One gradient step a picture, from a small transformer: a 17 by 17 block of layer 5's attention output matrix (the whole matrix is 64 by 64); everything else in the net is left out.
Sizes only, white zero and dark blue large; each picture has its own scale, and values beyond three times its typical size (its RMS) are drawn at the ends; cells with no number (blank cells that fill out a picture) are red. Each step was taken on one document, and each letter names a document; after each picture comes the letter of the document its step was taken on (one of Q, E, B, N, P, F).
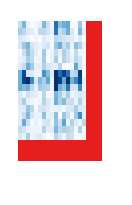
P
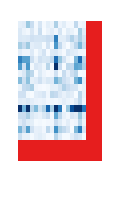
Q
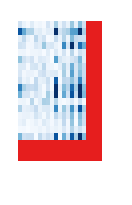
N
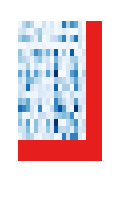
Q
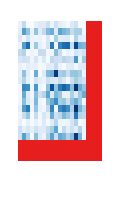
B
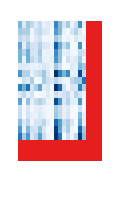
P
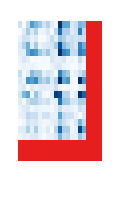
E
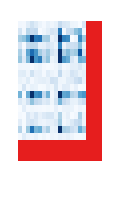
E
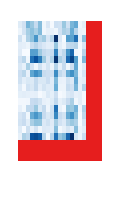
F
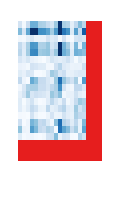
E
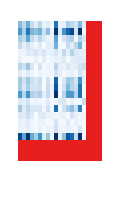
N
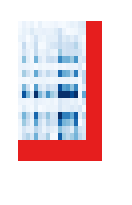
E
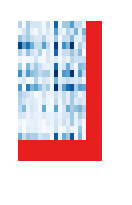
N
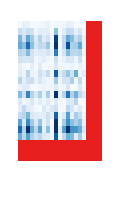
N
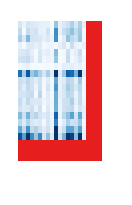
N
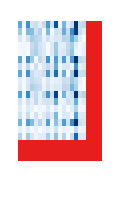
F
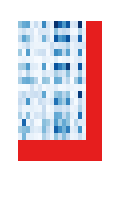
P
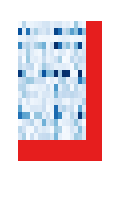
P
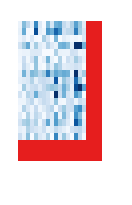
B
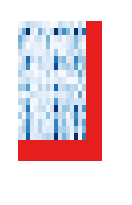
F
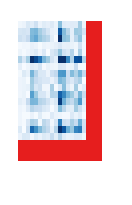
E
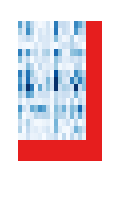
Q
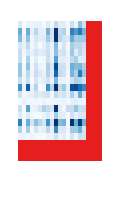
Q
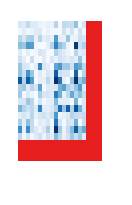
Q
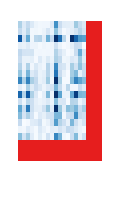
Q
